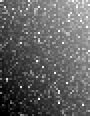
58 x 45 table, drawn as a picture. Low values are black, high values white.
The top right is the ninth with the highest average. The ninth with the lowest average is the bottom left. Values rise toward the top right. There are no regular stripes. No single row or column stands out from its neighbours. Neither half mirrors the other. Fine speckle covers the field.
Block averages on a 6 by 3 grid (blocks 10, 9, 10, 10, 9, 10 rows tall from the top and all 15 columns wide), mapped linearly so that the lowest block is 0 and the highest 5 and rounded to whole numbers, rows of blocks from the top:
345
234
234
123
123
012
